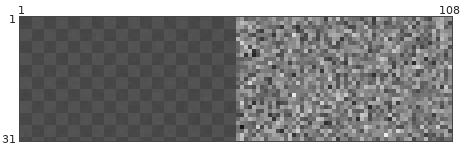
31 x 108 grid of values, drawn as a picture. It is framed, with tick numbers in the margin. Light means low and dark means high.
The table splits into one row of 2 panels. Panel 1,1: high, checkered, faint in contrast. Panel 1,2: middling, fine-grained, strong in contrast.
